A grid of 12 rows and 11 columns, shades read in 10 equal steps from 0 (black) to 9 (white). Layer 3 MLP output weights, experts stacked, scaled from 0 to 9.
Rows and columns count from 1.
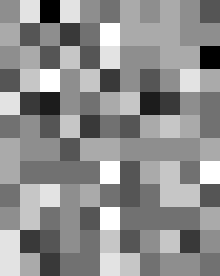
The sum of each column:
68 62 47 60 52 76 57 54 67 62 55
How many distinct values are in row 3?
6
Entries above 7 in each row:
2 1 1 2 1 0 0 2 1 1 1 2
